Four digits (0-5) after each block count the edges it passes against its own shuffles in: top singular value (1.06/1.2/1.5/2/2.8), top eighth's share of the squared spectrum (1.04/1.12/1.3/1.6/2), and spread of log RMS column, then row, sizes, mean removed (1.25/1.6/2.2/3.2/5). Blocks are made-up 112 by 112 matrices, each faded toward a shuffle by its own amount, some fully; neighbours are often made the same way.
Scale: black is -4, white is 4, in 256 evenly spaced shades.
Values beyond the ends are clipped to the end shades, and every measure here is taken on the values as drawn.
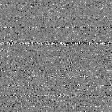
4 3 0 3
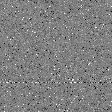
3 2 0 1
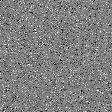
2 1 0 1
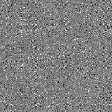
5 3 2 2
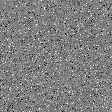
0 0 0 0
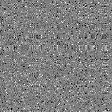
4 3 2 1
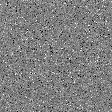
1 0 0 0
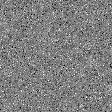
3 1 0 0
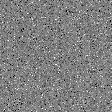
3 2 0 0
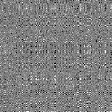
5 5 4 3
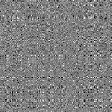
5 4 3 3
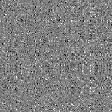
4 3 2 2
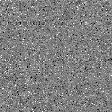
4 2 1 1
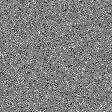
1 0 0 0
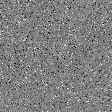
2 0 0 0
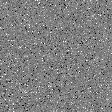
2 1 0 0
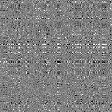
5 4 3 3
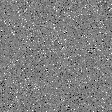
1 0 0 0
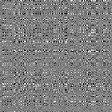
5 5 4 4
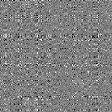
5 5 3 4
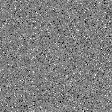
3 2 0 1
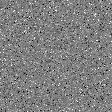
0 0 0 0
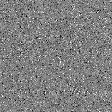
3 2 1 1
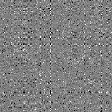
5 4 3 2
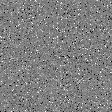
2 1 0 0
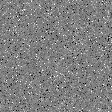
2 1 0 0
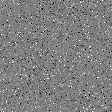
0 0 0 0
